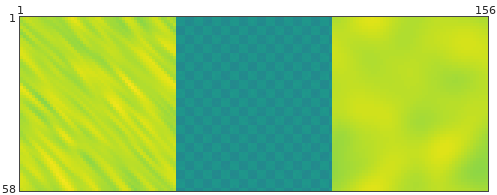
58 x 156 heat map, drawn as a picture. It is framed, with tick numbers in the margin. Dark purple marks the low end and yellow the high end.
The table splits into one row of 3 panels. Panel 1,1: very high, slanting down to the right, faint in contrast. Panel 1,2: middling, checkered, faint in contrast. Panel 1,3: very high, smooth, faint in contrast.
